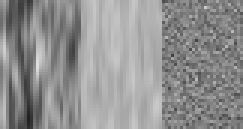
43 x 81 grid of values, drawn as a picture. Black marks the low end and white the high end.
The table splits into one row of 3 panels. Panel 1,1: middling, streaked downward, strong in contrast. Panel 1,2: high, streaked downward, faint in contrast. Panel 1,3: middling, fine-grained.
